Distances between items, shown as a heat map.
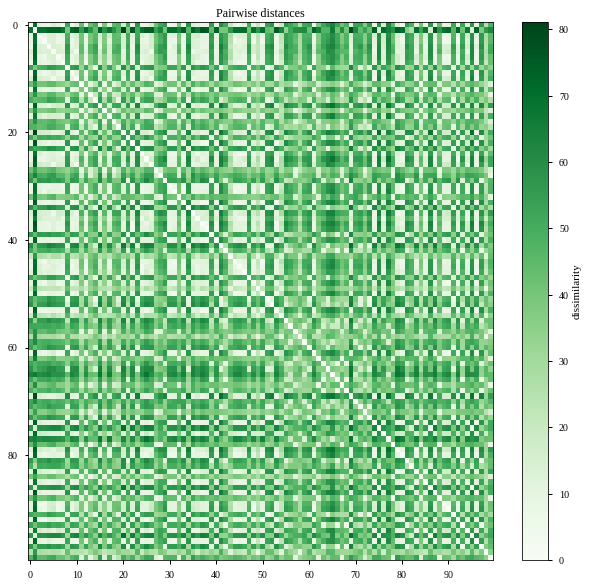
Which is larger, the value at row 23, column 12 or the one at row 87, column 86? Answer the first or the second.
the second
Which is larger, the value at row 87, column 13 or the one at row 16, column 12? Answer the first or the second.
the first
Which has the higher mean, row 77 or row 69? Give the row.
77
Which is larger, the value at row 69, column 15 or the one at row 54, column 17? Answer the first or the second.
the second
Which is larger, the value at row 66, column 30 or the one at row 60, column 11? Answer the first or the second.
the first
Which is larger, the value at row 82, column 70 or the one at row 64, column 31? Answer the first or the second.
the second
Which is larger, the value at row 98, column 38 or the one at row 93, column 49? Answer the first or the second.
the second
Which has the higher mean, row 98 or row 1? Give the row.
1
